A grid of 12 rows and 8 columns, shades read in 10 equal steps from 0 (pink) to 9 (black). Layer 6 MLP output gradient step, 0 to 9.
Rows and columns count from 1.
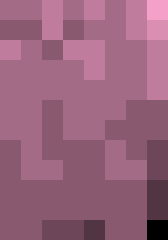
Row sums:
18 23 21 22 23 27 28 31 29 34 34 41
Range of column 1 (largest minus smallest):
2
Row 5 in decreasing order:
3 3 3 3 3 3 3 2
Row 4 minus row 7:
0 0 -1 0 -1 -1 -1 -2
